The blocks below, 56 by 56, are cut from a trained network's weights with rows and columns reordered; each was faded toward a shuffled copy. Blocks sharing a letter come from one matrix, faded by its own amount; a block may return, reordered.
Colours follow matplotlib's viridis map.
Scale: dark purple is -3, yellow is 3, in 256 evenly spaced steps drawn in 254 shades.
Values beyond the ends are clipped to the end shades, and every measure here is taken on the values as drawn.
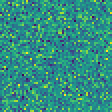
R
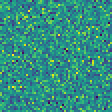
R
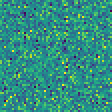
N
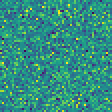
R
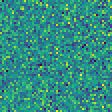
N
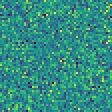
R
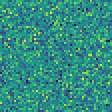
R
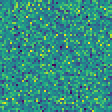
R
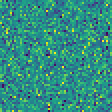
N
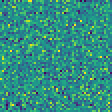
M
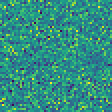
R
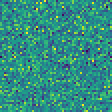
R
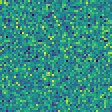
R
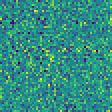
M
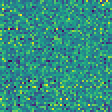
M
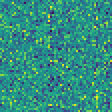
N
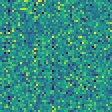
N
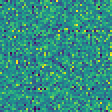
M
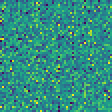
N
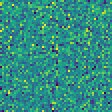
N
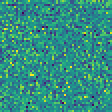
R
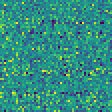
M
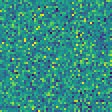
N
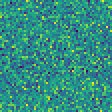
R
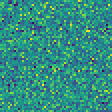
R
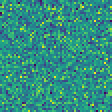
R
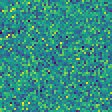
R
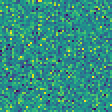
N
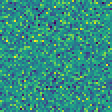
R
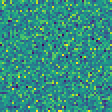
R
